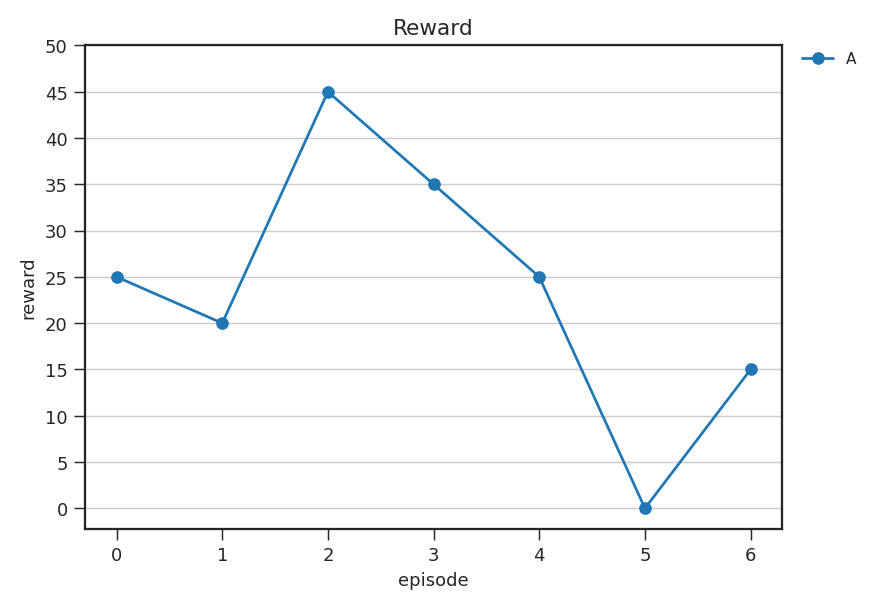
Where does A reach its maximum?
2
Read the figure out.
Title: Reward
x-axis: episode, ticks 0 1 2 3 4 5 6
y-axis: reward, ticks 0 5 10 15 20 25 30 35 40 45 50
Legend: A
Values:
A: 25 20 45 35 25 0 15
